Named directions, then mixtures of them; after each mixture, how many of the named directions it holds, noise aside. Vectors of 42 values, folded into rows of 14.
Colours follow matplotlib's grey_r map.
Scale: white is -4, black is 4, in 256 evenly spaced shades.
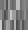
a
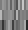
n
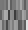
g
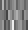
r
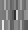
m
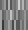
three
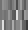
two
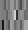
one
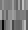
two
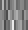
one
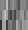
two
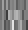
one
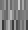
two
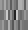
three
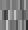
two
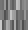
one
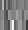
one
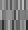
one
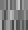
two
